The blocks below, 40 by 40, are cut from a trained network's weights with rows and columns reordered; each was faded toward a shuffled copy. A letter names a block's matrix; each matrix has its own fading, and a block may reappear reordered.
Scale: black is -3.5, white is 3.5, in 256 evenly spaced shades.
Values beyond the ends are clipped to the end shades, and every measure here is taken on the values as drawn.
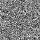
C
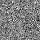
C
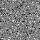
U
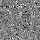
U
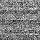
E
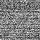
E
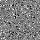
U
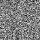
C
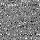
U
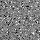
U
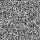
C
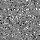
U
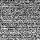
E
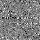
U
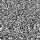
C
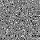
U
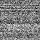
E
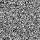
C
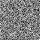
C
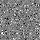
U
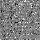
U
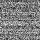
E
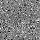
U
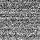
E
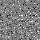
U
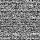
E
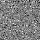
U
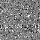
U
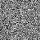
C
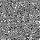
U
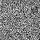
C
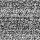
E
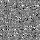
U
